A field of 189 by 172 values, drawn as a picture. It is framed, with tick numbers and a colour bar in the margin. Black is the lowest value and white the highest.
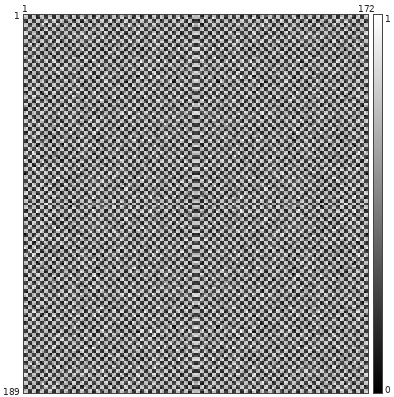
The values fall into two levels. No overall slope runs across the table. A checkerboard runs through the table. No seam splits the table. It mirrors both left to right and top to bottom. Overall the values sit about 50% of the way up the scale.
